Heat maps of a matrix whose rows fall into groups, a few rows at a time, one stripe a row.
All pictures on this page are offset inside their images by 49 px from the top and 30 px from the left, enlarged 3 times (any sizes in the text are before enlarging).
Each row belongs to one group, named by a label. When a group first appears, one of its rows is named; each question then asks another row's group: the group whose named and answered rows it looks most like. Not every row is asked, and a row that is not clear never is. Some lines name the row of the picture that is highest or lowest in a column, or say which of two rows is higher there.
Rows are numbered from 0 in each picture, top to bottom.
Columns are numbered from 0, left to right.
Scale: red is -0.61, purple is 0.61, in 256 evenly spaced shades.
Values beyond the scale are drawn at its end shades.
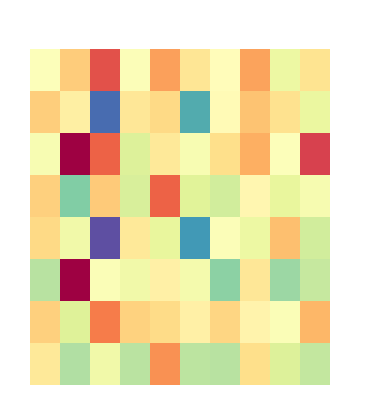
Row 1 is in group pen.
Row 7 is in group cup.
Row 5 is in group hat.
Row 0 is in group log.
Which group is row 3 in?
cup
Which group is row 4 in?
pen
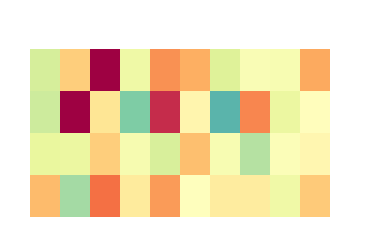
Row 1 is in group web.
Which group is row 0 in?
log
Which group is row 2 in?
log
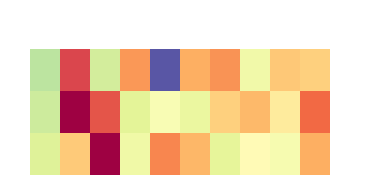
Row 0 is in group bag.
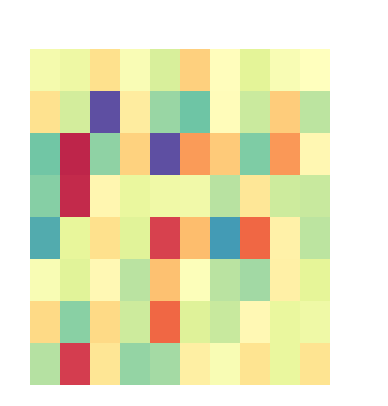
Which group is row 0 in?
log
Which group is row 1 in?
pen
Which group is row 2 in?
bag
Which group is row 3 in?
hat
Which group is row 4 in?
web
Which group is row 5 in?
cup
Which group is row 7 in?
hat
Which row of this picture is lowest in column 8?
2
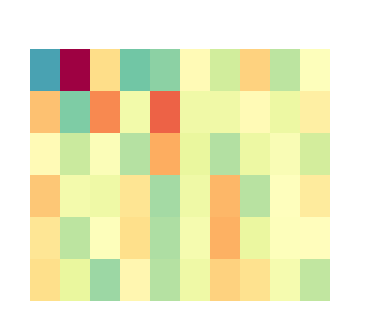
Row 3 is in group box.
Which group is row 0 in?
hat
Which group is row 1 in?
cup
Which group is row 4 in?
box
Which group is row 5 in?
pen
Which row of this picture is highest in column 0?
0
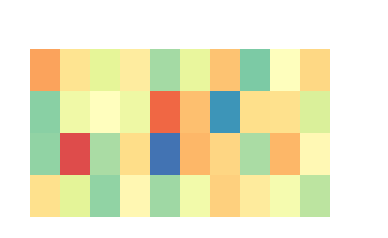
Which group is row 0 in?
box
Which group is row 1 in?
web
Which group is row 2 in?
bag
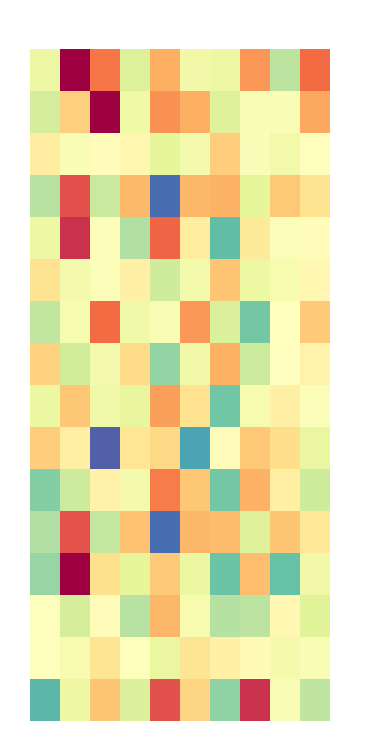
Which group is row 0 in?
hat
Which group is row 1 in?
log
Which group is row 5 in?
box
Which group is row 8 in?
web
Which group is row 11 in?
bag
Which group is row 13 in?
cup
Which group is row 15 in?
web
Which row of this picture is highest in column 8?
12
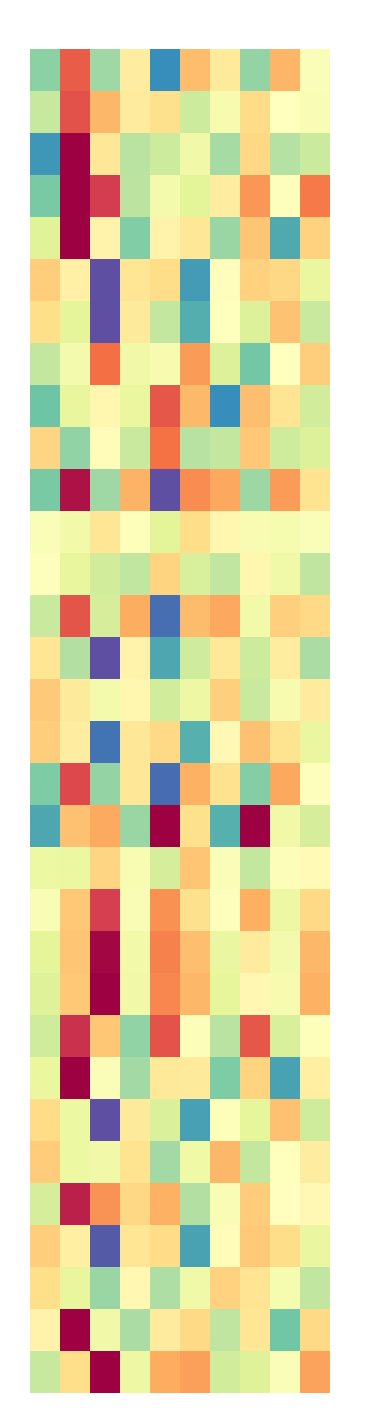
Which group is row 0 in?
bag
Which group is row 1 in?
hat
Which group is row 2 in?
hat
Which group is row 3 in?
hat
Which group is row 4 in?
hat
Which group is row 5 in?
pen
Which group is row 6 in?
pen
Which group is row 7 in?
log
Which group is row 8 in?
web
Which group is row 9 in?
cup
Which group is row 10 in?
bag
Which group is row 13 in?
bag
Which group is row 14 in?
pen
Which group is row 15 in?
box
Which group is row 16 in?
pen
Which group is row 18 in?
web
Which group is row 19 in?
log
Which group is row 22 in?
log
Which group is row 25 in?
pen
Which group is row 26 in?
box
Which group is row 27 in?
hat
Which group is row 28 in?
pen
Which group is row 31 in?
log
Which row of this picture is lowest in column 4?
18
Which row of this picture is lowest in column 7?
18
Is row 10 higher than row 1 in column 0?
Yes
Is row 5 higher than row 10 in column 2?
Yes
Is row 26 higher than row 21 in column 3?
No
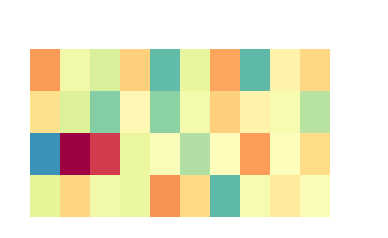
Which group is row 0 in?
box
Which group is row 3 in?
web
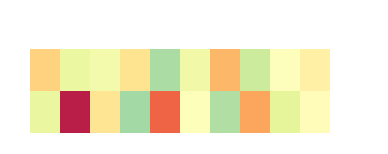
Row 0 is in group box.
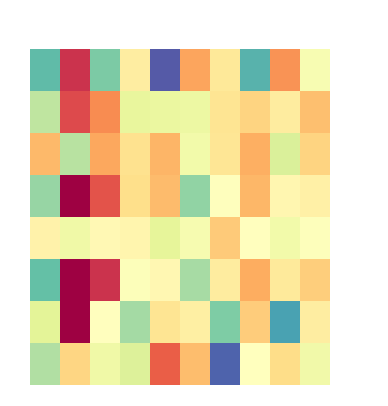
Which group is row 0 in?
bag
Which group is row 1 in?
hat
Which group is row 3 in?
hat
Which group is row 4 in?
box
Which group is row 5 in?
hat
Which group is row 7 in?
web
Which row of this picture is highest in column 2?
0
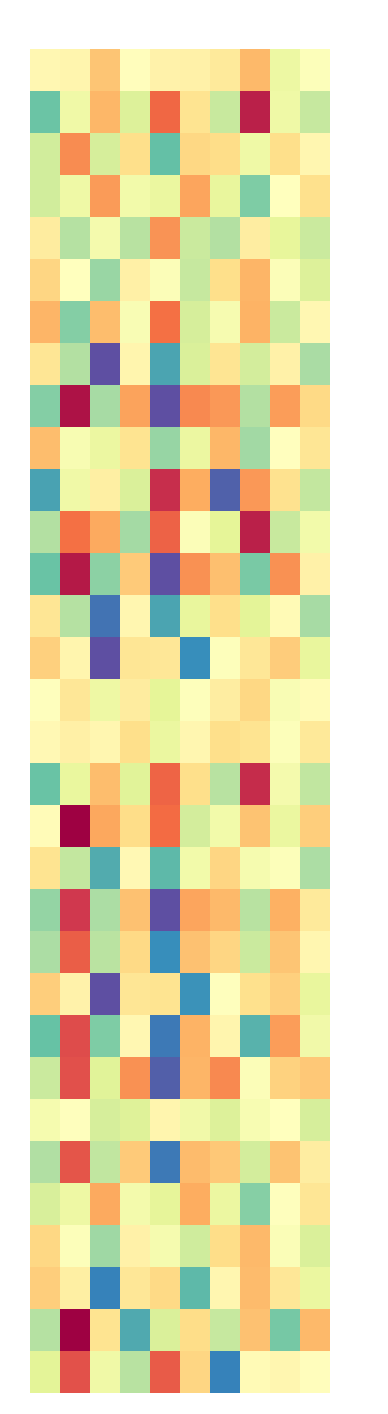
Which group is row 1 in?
web
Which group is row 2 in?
bag
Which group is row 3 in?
log
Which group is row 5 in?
pen
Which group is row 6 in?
cup
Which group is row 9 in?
box
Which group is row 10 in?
web
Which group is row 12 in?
bag
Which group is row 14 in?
pen
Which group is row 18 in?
hat
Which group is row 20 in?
bag
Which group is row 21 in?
bag
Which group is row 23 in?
bag
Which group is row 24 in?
bag
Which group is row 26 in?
bag
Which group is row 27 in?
log
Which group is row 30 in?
hat
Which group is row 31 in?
web
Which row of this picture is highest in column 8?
30
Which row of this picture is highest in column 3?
30
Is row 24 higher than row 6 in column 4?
Yes
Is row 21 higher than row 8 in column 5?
Yes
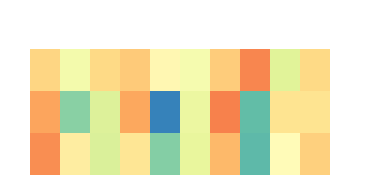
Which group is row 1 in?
box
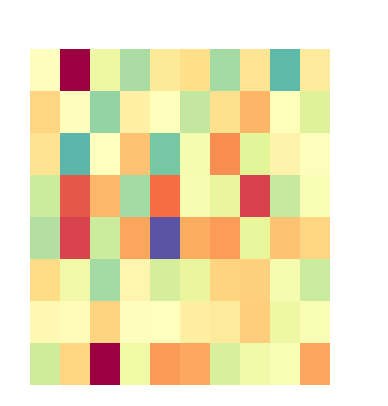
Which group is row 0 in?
hat
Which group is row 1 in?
pen
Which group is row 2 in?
box
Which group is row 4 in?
bag
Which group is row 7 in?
log
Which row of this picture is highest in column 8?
0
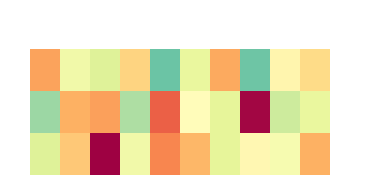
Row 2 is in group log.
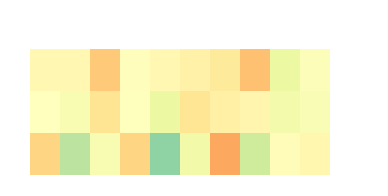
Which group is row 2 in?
box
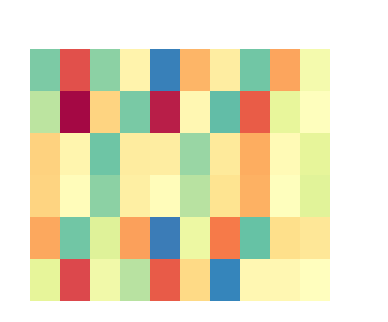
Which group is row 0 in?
bag
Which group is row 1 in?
web
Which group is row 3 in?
pen
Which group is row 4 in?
box
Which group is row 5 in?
web
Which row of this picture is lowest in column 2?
1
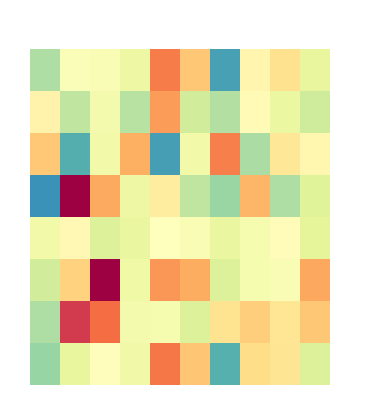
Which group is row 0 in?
web
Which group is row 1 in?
cup
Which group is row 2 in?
box
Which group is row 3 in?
hat
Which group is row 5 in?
log
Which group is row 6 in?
hat
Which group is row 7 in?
web
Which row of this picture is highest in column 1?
2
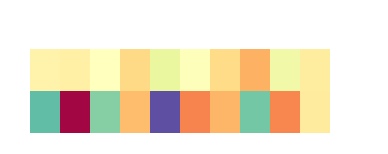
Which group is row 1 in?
bag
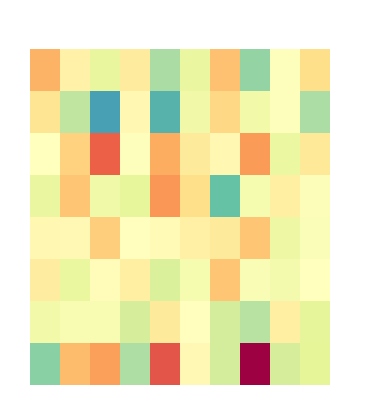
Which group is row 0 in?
box
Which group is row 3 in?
web
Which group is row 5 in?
box
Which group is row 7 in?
web
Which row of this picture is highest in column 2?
1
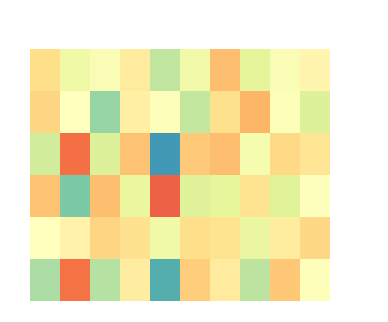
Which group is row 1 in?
pen
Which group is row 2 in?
bag
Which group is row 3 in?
cup
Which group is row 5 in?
bag
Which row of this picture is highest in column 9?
1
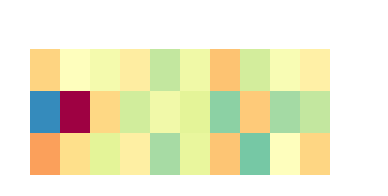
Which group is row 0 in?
box
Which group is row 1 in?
hat
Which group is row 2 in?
box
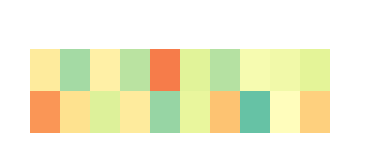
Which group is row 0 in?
cup
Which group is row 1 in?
box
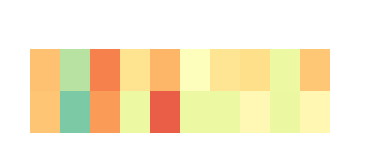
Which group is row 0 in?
cup
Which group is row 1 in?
cup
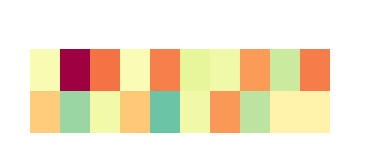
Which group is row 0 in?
hat
